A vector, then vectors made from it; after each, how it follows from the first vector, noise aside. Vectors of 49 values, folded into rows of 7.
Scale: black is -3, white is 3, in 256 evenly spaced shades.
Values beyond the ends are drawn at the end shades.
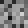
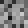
copied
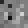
partly zeroed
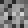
copied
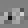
partly zeroed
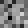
copied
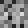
copied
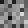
copied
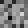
copied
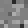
partly zeroed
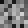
copied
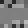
partly zeroed
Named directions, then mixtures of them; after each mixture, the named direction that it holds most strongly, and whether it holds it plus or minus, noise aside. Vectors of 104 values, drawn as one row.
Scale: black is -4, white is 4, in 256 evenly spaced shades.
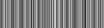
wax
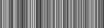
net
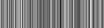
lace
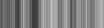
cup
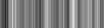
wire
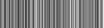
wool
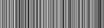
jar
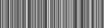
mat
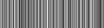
jar, plus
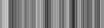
wire, minus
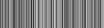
wax, plus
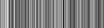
jar, plus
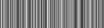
mat, plus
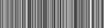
mat, plus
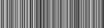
lace, plus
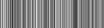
mat, plus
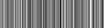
lace, plus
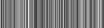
jar, minus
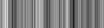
wire, minus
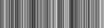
cup, plus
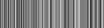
lace, minus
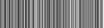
wool, plus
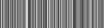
mat, plus
